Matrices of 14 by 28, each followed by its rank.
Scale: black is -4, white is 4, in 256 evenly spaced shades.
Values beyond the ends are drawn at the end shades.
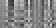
two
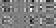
two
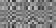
two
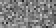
full rank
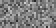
full rank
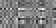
two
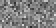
full rank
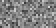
full rank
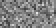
full rank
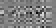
two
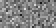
full rank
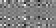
two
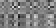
two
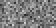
full rank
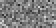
full rank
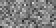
full rank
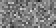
full rank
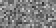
full rank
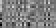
two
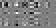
two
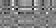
two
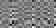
two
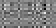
two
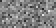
full rank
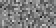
full rank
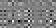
two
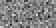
full rank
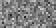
full rank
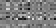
two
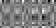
two
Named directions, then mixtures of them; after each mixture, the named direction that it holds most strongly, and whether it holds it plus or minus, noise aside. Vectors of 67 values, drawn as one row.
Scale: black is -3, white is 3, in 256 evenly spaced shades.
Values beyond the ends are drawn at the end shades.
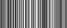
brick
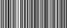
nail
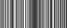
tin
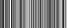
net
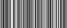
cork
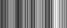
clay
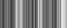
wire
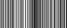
tin, plus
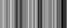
wire, minus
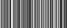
cork, plus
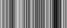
clay, minus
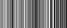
tin, plus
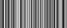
net, plus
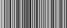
net, minus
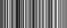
nail, minus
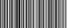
nail, minus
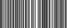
brick, plus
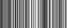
brick, plus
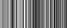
tin, plus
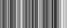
wire, plus
